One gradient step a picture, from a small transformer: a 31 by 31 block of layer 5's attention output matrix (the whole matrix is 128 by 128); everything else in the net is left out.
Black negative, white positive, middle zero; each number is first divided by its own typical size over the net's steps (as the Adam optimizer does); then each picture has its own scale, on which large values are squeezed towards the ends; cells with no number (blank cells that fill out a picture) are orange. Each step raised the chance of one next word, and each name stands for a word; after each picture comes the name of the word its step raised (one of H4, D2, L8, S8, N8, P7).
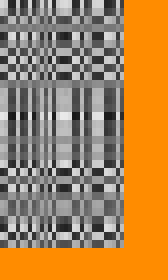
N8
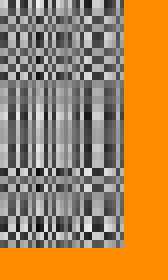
N8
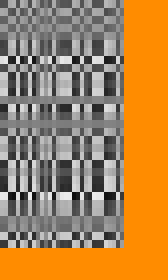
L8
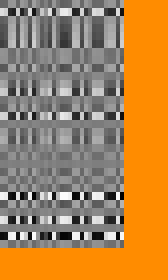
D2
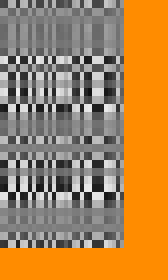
L8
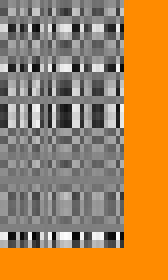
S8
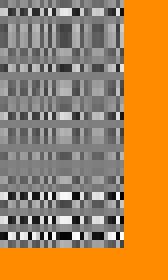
D2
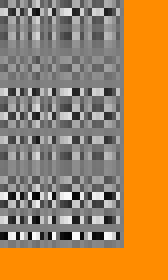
D2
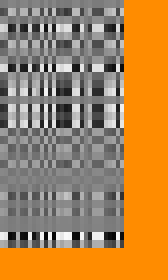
S8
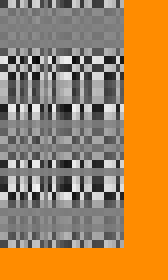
L8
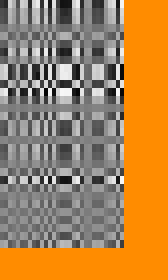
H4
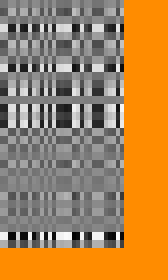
S8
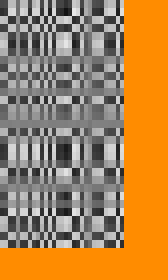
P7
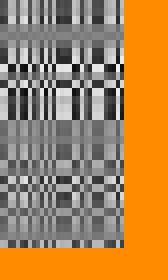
H4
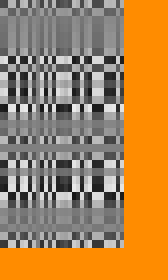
L8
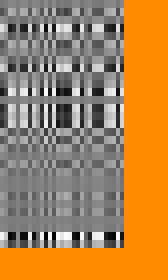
S8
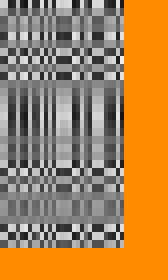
N8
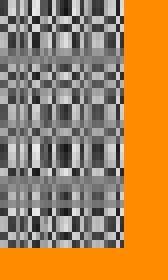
P7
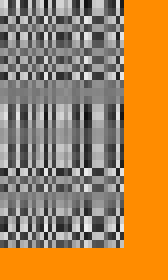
N8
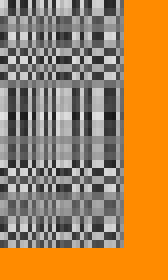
N8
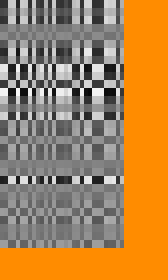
H4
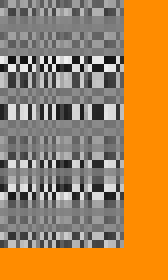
L8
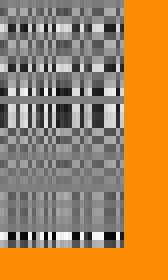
S8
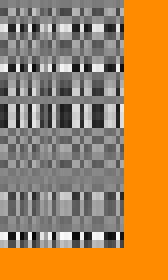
S8
